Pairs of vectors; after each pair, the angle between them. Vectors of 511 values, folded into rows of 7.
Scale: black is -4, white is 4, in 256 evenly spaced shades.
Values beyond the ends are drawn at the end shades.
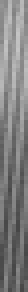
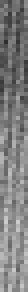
nearly opposite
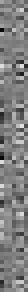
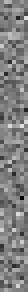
partly aligned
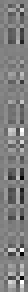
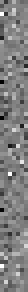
orthogonal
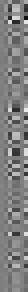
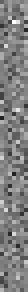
partly opposed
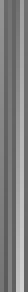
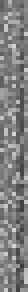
partly opposed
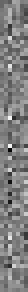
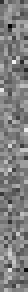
partly aligned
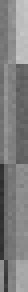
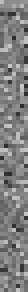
orthogonal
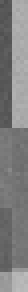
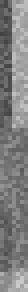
nearly parallel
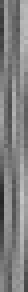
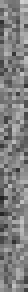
partly aligned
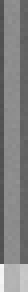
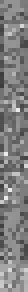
partly aligned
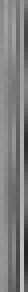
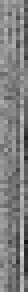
nearly parallel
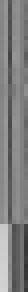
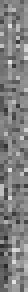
partly opposed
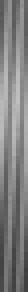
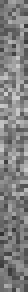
partly aligned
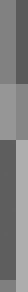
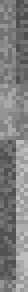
nearly parallel
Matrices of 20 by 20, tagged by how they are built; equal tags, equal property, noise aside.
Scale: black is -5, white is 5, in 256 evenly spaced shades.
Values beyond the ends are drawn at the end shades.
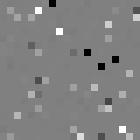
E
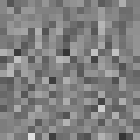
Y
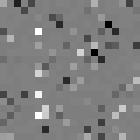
E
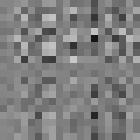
Y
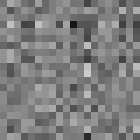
Y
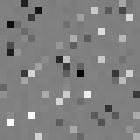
E
